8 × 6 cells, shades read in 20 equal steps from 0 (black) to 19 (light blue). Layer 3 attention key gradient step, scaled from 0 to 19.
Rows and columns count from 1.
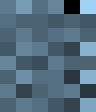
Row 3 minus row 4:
1 -1 -2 2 5 -7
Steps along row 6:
up down same down up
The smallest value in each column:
8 6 7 8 0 5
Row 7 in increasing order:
5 6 9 10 11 11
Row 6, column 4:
10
